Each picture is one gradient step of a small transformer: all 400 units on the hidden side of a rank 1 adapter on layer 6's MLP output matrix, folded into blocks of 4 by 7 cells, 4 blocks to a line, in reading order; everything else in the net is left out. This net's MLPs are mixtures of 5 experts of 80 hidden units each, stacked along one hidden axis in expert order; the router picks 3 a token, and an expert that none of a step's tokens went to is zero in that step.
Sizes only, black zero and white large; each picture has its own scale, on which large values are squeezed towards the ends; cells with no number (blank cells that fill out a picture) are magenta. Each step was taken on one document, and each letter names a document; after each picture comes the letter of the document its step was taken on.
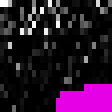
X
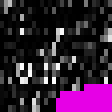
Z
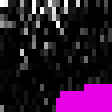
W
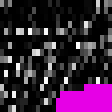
X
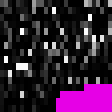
Z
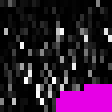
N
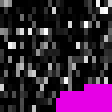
X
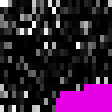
X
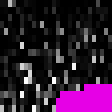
N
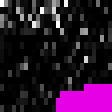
W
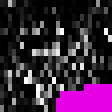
N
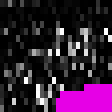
N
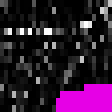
X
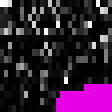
X
